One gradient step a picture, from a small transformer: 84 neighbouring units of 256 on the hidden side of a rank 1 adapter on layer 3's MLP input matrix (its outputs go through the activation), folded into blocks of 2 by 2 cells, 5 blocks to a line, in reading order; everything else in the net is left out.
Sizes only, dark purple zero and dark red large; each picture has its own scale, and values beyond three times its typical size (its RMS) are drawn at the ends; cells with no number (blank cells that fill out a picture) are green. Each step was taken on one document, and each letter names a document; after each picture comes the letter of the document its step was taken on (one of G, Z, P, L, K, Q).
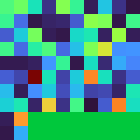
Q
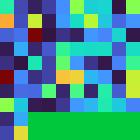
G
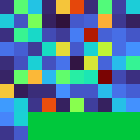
Q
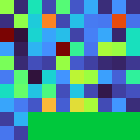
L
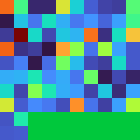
L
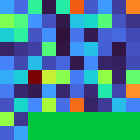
Q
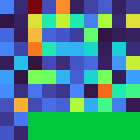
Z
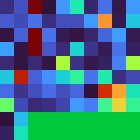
Z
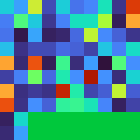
Q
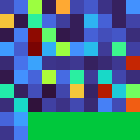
Z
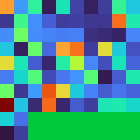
L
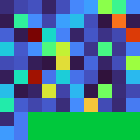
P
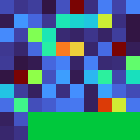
Z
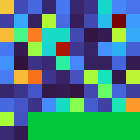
P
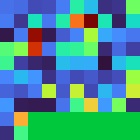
G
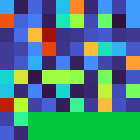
Z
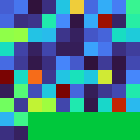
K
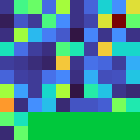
L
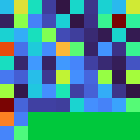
P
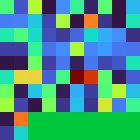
Q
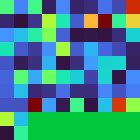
K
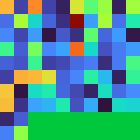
G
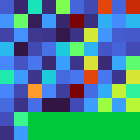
G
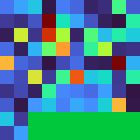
L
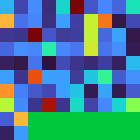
Q
